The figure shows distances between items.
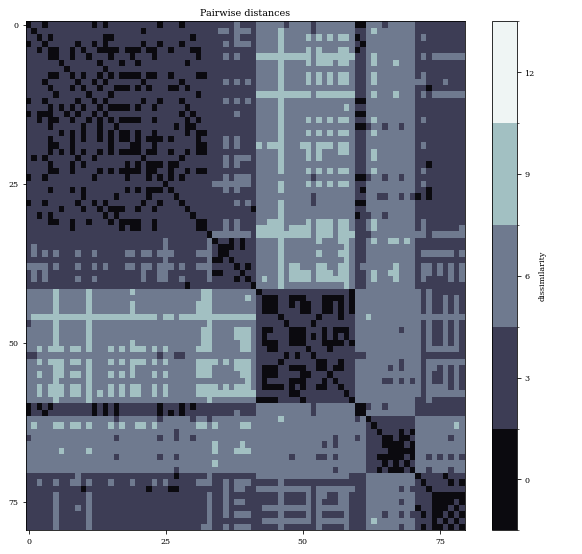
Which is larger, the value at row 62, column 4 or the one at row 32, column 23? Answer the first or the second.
the first
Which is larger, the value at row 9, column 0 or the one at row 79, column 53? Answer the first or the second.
the second
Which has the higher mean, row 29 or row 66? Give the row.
66
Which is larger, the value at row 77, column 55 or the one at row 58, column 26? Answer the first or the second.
the second
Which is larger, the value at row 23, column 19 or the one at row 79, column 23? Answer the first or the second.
the second
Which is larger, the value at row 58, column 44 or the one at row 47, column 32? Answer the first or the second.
the second
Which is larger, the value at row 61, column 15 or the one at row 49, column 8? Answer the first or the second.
the second
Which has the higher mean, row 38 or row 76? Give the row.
38
